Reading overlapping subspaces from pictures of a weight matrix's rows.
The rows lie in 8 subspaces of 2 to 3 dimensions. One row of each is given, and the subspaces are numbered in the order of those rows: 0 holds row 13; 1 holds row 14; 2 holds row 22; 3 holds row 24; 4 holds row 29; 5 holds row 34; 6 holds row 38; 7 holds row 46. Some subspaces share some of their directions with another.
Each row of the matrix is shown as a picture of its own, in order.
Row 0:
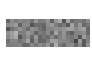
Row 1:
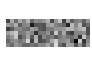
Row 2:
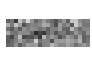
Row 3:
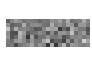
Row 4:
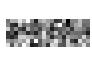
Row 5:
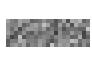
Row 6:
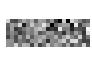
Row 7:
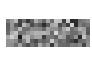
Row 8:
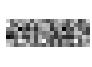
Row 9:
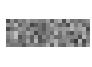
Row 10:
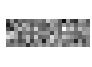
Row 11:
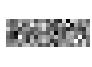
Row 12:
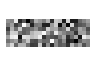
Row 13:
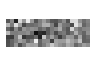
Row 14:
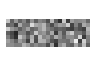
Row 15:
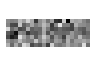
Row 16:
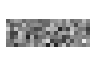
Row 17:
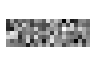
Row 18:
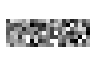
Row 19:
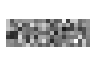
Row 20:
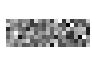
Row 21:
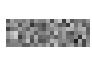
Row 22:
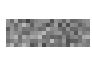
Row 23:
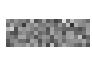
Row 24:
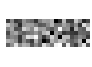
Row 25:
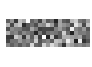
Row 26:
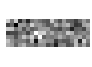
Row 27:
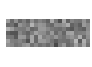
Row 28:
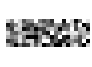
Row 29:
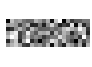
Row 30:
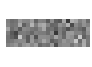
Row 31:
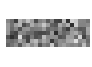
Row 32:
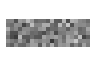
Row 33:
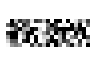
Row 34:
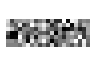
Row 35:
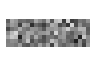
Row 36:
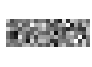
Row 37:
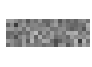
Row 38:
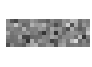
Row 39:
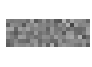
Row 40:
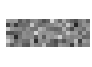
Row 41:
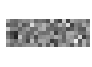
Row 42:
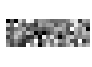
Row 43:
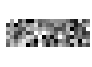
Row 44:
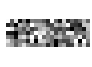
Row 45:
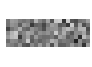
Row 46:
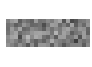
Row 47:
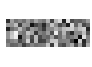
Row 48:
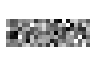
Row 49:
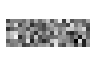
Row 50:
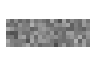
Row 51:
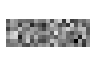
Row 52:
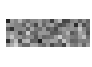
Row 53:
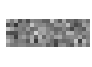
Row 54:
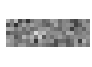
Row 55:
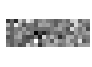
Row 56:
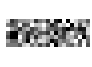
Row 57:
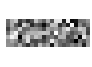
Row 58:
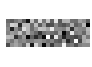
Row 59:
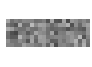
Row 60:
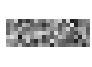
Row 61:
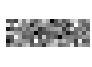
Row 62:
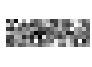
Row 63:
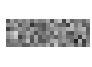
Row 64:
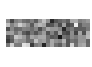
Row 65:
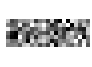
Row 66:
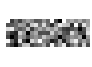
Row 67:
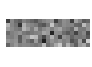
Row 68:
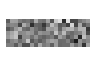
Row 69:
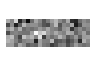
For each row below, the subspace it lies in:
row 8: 5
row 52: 4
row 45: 3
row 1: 6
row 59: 7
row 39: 5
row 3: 3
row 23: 5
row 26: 7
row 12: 2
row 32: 2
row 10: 5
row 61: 2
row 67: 3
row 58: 7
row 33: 0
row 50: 1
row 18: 6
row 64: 2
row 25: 7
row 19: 5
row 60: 0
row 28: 3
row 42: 1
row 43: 1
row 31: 0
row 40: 2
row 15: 6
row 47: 1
